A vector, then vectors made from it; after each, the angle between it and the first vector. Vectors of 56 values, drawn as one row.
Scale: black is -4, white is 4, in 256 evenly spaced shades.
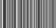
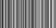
partly opposed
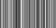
orthogonal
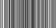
orthogonal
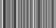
nearly parallel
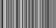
nearly opposite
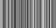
partly aligned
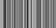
partly aligned
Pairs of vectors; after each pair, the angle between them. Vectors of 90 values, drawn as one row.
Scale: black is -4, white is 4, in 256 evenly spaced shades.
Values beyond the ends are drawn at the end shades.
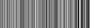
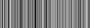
orthogonal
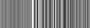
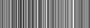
partly opposed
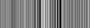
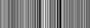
nearly parallel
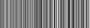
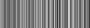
nearly opposite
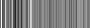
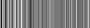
nearly opposite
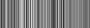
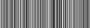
partly aligned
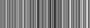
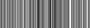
nearly parallel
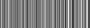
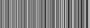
nearly opposite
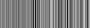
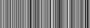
partly aligned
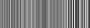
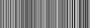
nearly opposite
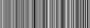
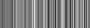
nearly opposite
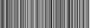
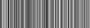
orthogonal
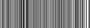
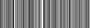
orthogonal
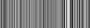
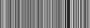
nearly opposite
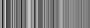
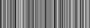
partly opposed
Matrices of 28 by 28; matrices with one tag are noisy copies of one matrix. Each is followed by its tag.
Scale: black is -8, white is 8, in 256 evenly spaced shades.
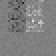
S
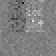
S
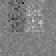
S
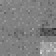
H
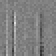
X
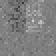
S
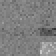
H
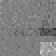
H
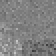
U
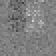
S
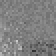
U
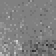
U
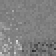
U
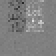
S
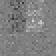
S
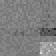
H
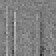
X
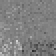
U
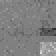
H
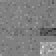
H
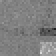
H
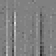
X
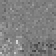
U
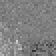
U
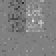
S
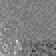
U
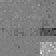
H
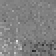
U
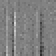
X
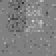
S
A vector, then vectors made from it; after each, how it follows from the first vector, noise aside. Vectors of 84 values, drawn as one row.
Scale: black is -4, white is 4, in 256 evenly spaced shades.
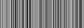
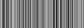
reversed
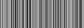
copied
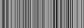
reversed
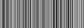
reversed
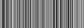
reversed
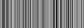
reversed
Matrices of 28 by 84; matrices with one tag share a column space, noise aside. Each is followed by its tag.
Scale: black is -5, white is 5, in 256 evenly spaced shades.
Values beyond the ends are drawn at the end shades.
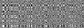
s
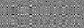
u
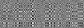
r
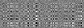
r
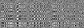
r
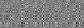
r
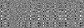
r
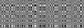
s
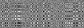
r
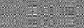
u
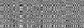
s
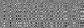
r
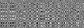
r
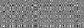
s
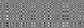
r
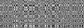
s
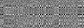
u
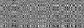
s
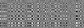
r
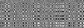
r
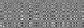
r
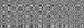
s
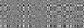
s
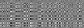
r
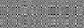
u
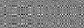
u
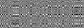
u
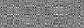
u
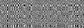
s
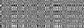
s
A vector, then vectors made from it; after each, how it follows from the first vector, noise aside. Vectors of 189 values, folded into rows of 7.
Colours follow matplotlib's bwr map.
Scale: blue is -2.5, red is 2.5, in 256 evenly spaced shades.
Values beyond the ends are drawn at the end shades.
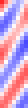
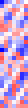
sign-scrambled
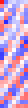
sign-scrambled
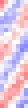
shrunk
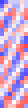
sign-scrambled
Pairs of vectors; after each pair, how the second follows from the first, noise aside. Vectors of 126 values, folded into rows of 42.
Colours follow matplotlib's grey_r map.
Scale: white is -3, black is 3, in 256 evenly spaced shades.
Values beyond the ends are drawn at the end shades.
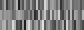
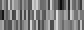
shuffled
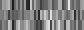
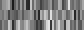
copied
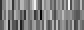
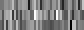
shuffled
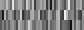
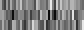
shuffled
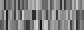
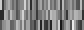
shuffled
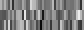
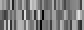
copied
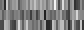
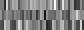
copied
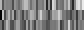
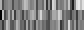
copied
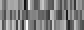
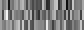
shuffled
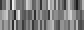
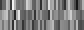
copied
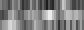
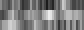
copied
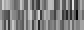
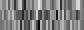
shuffled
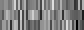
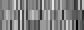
copied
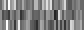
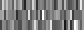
shuffled
